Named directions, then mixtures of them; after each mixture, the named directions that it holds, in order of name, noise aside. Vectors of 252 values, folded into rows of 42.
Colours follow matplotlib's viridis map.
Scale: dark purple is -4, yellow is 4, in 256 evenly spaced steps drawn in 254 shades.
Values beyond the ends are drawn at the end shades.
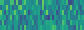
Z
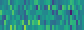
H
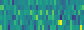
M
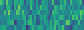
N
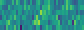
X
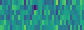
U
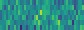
M, N, X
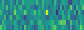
M, U, Z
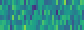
U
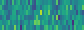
U, X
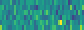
M, U, Z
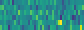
M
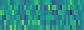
H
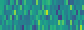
M, X, Z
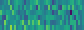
H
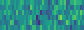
M, N, X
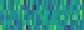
N, U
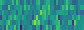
X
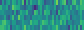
U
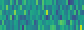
M, Z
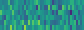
H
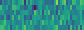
U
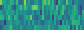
M, U, Z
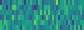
U, X, Z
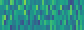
H, Z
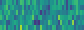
X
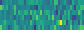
M, U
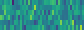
M, U, X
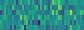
H, X, Z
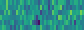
H, N, X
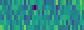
U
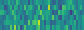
H, X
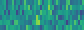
N, X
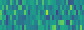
M, Z
